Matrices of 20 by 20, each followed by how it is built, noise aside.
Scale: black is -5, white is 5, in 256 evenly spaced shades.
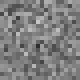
noise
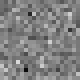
noise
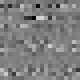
uneven rows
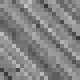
Toeplitz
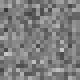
noise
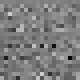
uneven rows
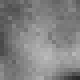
smooth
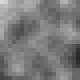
smooth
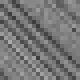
Toeplitz
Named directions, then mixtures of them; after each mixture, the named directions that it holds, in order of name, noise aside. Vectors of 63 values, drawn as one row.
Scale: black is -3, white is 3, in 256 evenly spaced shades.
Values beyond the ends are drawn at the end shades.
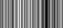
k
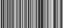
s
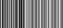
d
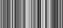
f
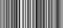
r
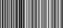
d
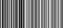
d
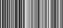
d, f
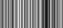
k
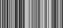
d, f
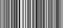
r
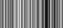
k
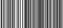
d, s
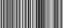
r, s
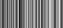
d, s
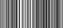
k, r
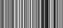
k, s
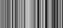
f, k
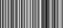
d, k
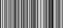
s
